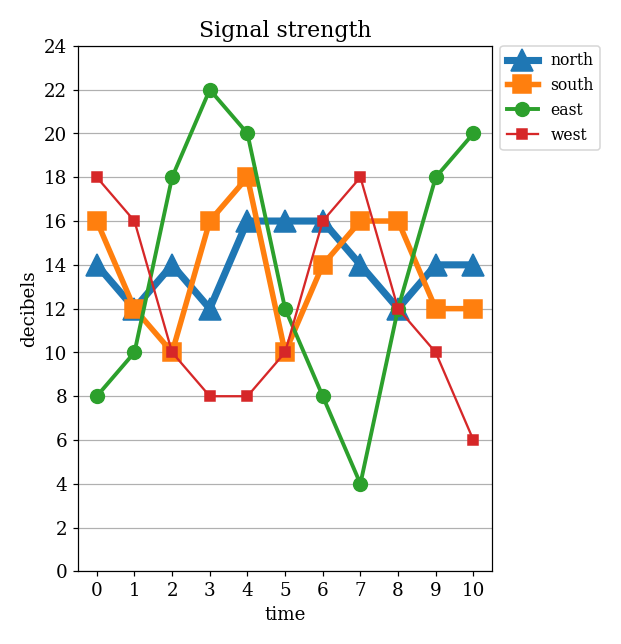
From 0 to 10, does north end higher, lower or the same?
the same
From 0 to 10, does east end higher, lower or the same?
higher
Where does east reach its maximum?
3
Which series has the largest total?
north
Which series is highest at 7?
west
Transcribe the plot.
Title: Signal strength
x-axis: time, ticks 0 1 2 3 4 5 6 7 8 9 10
y-axis: decibels, ticks 0 2 4 6 8 10 12 14 16 18 20 22 24
Legend: north, south, east, west
Values:
north: 14 12 14 12 16 16 16 14 12 14 14
south: 16 12 10 16 18 10 14 16 16 12 12
east: 8 10 18 22 20 12 8 4 12 18 20
west: 18 16 10 8 8 10 16 18 12 10 6
